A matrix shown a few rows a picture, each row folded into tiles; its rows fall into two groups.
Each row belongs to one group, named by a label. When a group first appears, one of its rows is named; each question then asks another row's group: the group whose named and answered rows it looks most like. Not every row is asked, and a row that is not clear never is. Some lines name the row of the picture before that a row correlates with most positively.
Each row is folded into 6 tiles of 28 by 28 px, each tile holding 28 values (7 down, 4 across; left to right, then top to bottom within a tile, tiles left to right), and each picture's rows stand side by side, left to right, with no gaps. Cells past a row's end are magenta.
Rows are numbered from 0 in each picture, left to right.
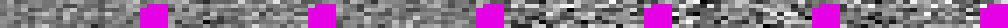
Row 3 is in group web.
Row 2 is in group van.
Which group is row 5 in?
web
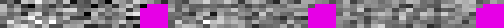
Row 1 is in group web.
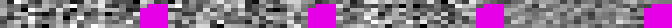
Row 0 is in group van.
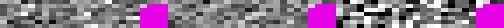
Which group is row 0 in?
web
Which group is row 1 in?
van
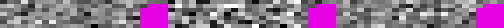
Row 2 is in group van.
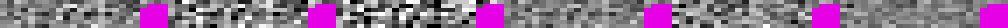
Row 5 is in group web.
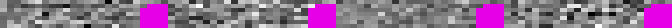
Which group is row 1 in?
web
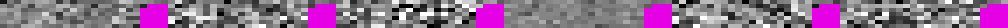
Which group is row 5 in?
web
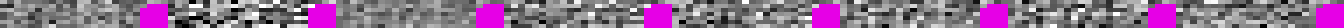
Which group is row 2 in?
van
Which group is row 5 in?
van
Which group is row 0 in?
web
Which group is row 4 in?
web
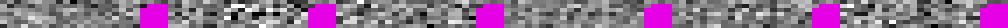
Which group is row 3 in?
van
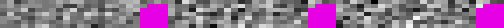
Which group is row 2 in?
van
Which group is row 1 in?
van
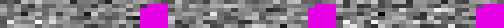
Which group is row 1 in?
web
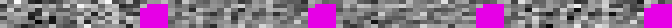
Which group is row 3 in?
van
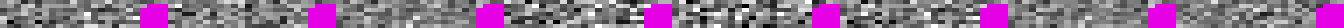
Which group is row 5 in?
web
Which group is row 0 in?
web
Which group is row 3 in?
web
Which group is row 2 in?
van
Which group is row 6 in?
van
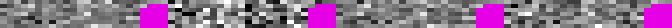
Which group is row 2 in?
web
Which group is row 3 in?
web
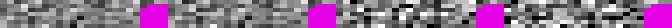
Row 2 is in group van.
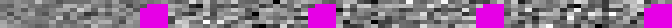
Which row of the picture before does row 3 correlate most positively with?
2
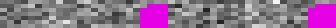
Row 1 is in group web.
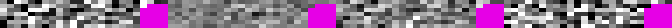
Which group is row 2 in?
van
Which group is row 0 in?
van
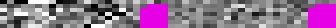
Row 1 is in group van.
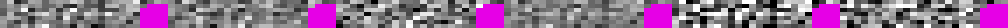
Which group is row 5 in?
web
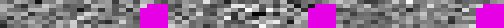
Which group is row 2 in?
web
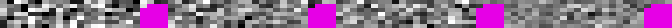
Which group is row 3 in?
van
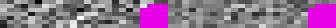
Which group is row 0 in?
van
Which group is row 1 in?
van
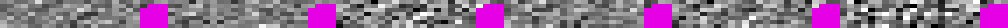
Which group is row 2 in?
van
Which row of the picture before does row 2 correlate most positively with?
0
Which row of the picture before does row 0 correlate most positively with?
1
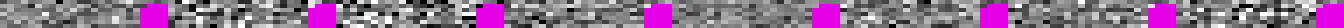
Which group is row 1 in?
van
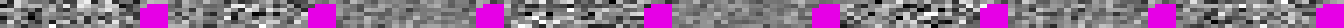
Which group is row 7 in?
web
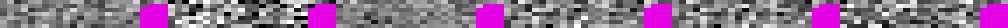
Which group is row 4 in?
van
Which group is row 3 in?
van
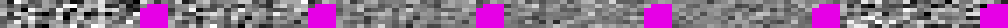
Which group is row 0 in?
van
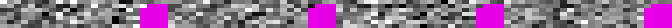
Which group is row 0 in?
web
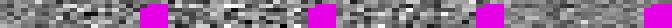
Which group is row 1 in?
web
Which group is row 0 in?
van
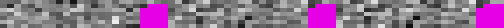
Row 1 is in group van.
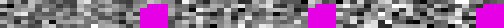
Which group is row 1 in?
van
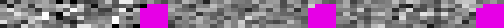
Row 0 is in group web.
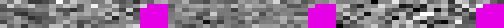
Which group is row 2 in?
van
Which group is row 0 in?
web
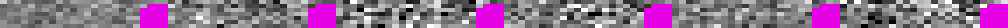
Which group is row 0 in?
web
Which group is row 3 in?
van
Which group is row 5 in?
web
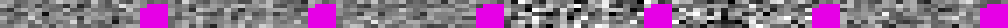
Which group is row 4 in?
web
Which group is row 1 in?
van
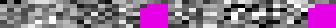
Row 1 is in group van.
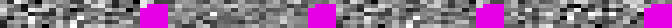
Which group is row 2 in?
van
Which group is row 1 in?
web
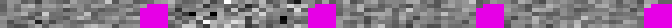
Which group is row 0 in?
web
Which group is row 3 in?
van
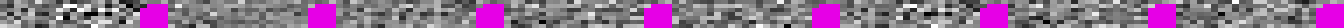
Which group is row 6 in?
web
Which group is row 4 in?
web
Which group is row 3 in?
web
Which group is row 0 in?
van
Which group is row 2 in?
van
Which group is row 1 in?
web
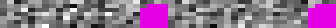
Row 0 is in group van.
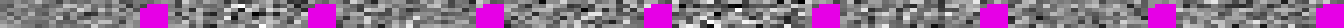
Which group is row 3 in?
van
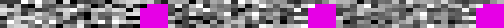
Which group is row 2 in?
web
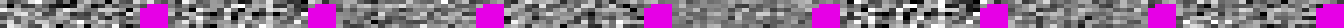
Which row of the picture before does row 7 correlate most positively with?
0
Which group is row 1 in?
van
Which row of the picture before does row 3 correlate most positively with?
0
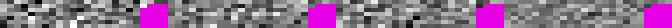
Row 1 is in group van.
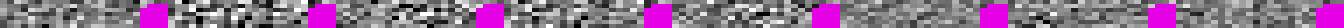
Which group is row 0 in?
van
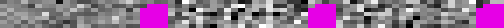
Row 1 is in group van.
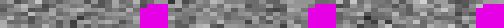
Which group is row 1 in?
web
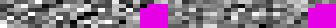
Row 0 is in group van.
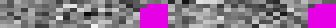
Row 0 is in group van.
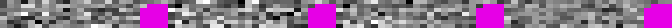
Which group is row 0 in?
web
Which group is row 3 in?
web
